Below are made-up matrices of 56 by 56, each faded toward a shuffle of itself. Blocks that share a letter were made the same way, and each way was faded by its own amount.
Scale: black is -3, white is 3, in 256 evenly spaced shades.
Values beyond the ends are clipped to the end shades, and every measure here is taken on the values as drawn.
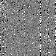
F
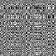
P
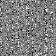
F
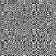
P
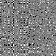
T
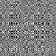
P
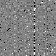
T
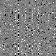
T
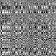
P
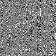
F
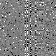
T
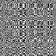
P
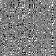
T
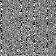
F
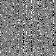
F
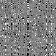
T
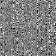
F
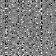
T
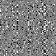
T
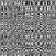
P
